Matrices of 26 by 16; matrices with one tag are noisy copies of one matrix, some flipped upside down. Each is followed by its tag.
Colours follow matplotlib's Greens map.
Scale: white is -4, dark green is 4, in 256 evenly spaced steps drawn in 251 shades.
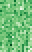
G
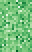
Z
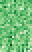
G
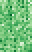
G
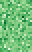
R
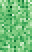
G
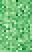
Z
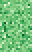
R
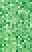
Z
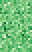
R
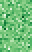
R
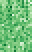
G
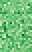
R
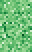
R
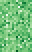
Z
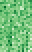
G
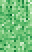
G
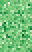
R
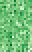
G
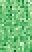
G
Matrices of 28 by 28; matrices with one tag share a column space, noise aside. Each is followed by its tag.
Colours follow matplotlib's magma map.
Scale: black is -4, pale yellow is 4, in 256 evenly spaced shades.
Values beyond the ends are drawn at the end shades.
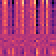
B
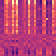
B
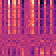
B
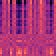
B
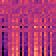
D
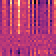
B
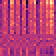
B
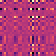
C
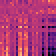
D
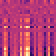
D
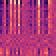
B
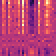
B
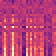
D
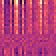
B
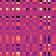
C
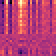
B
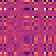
C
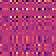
C
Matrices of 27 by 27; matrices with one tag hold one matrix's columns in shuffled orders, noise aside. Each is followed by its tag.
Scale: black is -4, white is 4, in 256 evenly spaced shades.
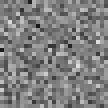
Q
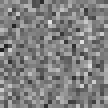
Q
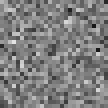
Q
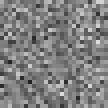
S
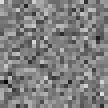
S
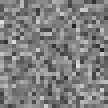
Q
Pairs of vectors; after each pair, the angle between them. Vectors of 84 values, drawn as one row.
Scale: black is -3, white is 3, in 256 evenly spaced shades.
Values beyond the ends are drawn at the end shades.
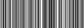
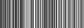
partly aligned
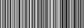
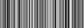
partly aligned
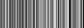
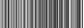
nearly opposite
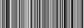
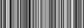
nearly opposite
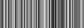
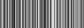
nearly opposite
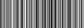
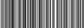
nearly opposite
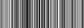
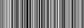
nearly parallel
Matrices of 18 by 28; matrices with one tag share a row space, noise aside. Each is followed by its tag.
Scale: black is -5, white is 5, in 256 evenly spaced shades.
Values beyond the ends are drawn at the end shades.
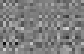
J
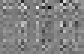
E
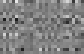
J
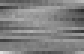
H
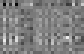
J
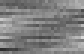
H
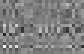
J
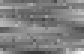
H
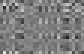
J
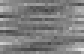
H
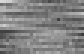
H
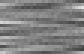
H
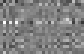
J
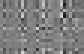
E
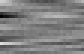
H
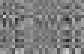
J
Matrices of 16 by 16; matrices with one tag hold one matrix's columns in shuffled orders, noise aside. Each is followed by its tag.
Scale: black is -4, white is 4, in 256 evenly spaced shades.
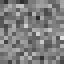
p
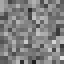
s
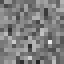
s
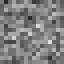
p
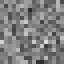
s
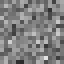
s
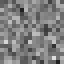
s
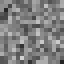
s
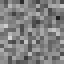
p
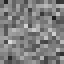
p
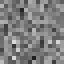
s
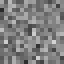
s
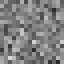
s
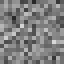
p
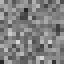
s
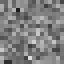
s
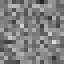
p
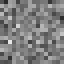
p
